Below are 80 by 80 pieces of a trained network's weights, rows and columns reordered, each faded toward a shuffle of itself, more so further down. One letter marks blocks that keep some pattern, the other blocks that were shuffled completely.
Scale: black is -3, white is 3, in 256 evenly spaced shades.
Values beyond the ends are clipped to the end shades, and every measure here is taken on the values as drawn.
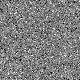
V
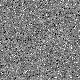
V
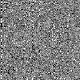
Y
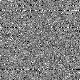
Y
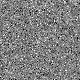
V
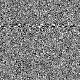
Y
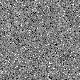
V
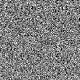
Y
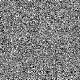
Y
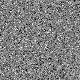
V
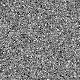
V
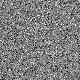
V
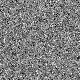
V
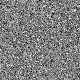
V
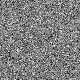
V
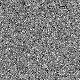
V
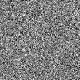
Y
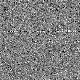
Y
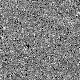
V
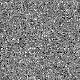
Y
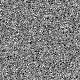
V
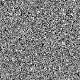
Y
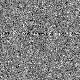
Y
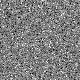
V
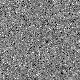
V
